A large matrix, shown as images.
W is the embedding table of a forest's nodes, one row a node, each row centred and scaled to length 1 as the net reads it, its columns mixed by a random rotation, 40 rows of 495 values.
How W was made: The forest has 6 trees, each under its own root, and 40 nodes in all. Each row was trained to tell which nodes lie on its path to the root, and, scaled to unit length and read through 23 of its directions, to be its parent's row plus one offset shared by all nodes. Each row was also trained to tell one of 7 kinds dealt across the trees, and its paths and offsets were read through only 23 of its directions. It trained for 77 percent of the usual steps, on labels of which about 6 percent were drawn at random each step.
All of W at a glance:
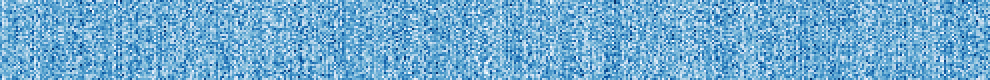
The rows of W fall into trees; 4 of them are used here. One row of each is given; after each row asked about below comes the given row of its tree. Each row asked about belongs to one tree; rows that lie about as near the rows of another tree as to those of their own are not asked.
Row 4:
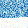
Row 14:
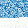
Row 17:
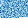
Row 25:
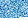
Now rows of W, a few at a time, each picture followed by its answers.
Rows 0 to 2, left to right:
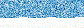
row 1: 4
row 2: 25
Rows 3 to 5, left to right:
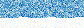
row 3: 17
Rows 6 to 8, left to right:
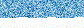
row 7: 4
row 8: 25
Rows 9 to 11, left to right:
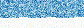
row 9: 4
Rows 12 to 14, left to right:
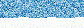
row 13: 17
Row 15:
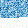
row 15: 25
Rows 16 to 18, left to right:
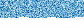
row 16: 4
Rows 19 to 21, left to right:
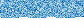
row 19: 17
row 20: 25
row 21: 17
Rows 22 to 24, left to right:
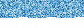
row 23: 4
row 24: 4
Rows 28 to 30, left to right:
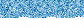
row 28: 25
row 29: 25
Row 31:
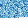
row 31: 14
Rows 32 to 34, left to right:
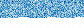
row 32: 4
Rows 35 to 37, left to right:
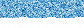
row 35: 14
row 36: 14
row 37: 17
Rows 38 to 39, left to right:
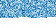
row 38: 4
